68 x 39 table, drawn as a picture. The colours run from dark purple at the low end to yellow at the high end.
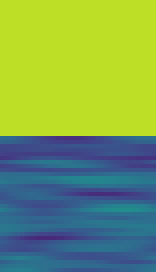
The table splits into 2 rows of 1 panel. Panel 1,1: very high, flat. Panel 2,1: low, streaked across.
